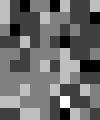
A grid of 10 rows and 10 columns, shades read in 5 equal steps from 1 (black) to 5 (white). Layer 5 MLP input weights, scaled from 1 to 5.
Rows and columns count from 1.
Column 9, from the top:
2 2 2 2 2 1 2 4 2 3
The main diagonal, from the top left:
4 2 2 2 3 2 4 2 2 2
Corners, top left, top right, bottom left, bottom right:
4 4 2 2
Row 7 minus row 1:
-1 1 2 0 0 2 0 1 0 -2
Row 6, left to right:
3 2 2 3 4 2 4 4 1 1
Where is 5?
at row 9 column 7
